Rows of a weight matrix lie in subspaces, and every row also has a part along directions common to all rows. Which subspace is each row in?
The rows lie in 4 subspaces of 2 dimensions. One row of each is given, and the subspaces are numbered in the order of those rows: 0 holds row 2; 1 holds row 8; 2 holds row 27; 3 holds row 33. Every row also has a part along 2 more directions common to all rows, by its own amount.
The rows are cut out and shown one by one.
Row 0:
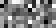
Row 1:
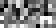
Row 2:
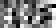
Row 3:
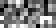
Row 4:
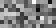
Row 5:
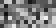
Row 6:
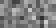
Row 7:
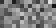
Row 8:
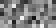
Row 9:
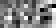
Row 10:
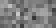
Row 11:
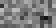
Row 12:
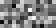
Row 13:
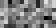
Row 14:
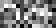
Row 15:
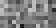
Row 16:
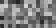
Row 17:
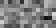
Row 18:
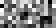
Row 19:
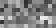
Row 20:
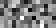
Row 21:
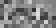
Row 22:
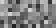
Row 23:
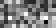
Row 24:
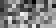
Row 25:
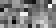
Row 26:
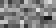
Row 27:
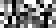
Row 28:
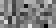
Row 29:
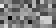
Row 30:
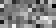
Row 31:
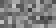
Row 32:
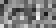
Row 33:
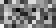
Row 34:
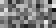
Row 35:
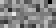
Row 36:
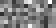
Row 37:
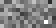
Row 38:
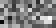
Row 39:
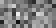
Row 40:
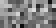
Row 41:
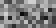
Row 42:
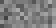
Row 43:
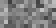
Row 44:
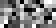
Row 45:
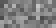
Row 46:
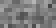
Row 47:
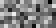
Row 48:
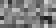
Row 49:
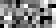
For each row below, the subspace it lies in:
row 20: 1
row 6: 1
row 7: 1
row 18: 1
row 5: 3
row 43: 2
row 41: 3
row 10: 0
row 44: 2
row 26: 2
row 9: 0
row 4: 3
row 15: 0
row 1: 0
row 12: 1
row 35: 2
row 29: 1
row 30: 1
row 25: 2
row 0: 1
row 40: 0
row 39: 0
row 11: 1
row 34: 2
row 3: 0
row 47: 2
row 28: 2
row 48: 2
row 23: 3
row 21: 3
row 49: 0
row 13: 2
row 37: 3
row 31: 1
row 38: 1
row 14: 0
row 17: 2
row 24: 2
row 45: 3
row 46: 2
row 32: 3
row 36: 2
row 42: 3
